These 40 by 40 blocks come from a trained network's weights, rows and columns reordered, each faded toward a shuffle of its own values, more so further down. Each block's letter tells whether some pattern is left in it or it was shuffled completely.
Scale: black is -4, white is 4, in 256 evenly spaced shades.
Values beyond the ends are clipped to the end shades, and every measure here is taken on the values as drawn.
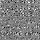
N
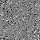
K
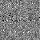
N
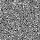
K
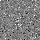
K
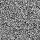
K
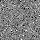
K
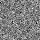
K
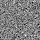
K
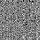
N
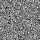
K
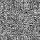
N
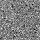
K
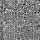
N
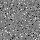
K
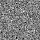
K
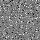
K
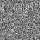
N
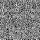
N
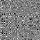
N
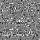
N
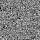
K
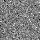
K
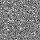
N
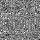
N
